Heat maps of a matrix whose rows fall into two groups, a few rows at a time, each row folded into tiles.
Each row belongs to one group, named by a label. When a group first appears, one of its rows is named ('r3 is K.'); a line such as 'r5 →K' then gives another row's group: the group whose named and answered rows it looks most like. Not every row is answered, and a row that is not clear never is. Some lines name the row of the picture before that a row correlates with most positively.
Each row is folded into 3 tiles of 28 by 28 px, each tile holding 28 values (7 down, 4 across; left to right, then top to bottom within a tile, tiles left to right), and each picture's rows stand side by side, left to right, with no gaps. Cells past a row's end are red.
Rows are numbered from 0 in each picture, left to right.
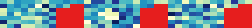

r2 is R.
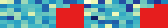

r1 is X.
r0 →X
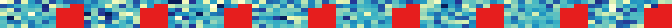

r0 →X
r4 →X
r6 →X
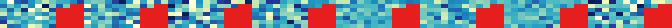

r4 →X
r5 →R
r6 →R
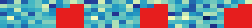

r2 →R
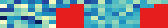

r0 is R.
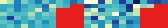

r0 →X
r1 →X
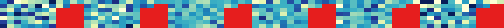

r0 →R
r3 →X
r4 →R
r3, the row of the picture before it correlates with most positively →1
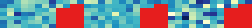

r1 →X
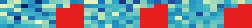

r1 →X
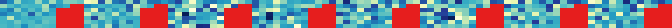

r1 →X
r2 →R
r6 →X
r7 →X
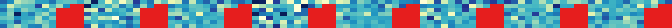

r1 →R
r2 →X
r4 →X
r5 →X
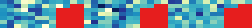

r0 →R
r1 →R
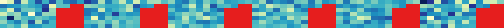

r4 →R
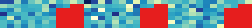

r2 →R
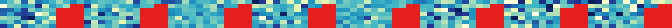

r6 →X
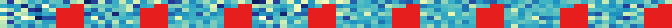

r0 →R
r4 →X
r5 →X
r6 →R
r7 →R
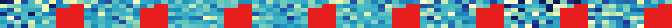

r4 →X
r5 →X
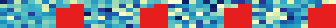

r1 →R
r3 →R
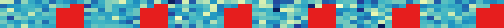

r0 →X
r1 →R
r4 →R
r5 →X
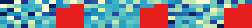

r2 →R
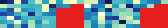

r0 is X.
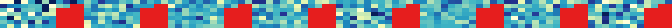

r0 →X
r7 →R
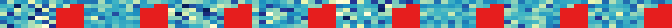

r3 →R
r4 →X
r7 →X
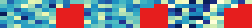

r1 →R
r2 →R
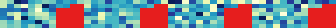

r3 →X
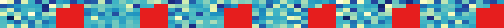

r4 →X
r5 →X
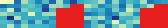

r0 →X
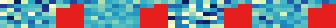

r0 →X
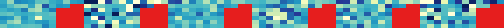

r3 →R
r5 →X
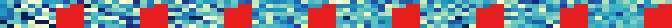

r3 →R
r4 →X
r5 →R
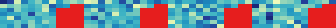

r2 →R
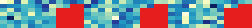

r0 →X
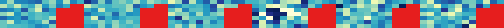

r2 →X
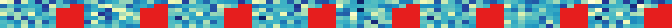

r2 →X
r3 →X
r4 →R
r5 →X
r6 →R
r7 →X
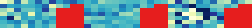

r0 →X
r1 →R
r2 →R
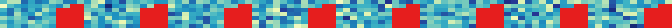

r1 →R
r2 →R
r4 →X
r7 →R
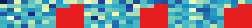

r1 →X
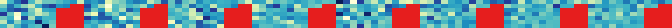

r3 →R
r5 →X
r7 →X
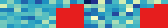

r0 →R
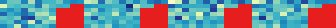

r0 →R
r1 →X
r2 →X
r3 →X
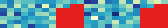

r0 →R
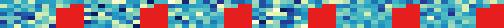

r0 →R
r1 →R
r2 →X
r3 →R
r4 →X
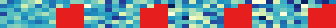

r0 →R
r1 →R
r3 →X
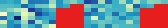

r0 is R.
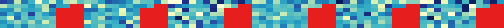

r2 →X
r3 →X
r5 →X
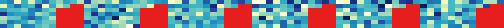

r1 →R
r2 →X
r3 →X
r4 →X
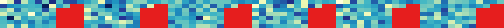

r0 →X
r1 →R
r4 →X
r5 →R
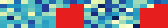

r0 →X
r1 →R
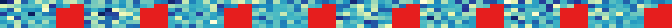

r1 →R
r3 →X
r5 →X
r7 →X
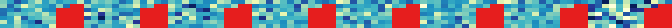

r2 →R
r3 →X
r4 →X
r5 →R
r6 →X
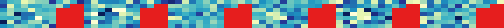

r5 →R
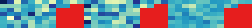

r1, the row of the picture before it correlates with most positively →0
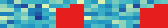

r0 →R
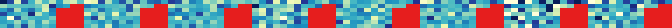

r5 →X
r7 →X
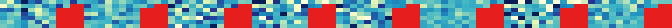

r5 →R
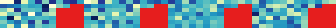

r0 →X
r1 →X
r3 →R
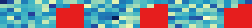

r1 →R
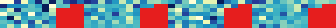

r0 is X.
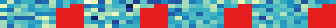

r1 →X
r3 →X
